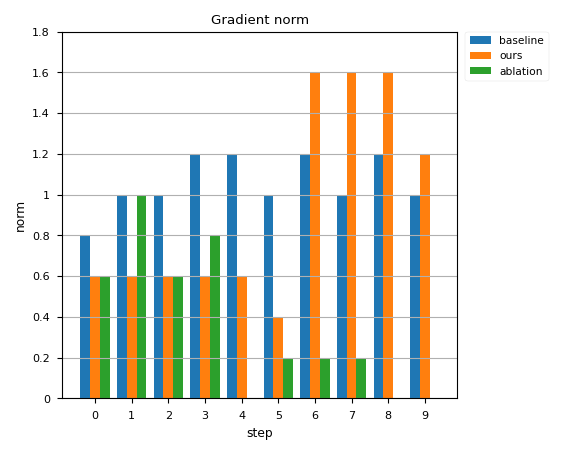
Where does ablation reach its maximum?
1
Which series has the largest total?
baseline
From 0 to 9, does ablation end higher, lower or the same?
lower
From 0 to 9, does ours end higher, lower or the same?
higher
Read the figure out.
Title: Gradient norm
x-axis: step, ticks 0 1 2 3 4 5 6 7 8 9
y-axis: norm, ticks 0 0.2 0.4 0.6 0.8 1 1.2 1.4 1.6 1.8
Legend: baseline, ours, ablation
Values:
baseline: 0.8 1 1 1.2 1.2 1 1.2 1 1.2 1
ours: 0.6 0.6 0.6 0.6 0.6 0.4 1.6 1.6 1.6 1.2
ablation: 0.6 1 0.6 0.8 0 0.2 0.2 0.2 0 0
